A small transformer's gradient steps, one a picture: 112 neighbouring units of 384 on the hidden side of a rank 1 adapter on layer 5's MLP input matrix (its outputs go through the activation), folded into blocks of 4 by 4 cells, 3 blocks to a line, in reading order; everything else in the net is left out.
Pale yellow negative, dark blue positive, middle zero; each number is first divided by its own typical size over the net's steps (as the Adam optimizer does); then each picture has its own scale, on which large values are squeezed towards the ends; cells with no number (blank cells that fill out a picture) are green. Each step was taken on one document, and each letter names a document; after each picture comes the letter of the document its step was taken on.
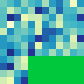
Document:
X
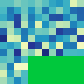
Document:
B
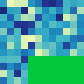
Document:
B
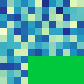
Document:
B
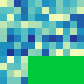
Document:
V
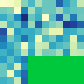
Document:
V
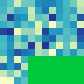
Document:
X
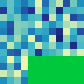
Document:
B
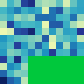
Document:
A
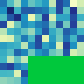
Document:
B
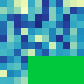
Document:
V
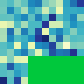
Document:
A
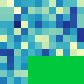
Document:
V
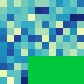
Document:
X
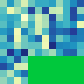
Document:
X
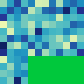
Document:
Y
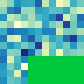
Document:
V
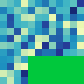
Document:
X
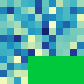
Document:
X
